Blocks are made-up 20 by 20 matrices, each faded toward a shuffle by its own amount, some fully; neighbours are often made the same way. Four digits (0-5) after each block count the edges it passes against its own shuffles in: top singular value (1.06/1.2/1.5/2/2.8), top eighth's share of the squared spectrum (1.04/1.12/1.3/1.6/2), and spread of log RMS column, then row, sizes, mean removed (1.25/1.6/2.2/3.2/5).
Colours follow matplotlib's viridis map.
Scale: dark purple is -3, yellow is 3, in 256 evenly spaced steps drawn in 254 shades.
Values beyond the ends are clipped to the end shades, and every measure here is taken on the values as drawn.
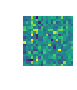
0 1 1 0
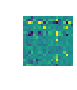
3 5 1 2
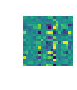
3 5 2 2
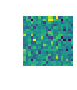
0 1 0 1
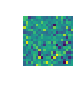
2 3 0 1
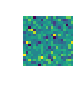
0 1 0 0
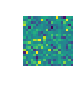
1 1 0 0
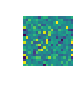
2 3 1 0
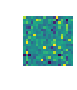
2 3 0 0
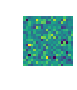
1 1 0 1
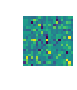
0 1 1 0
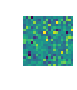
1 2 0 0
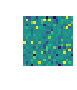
0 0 0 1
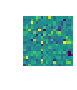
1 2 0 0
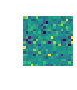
1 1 0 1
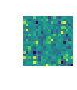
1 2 1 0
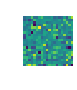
1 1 1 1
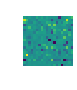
1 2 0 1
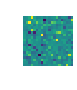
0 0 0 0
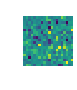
1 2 1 0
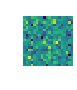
1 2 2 0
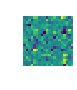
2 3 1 0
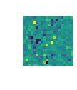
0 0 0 0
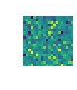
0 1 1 0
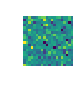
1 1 0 0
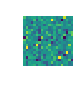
1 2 0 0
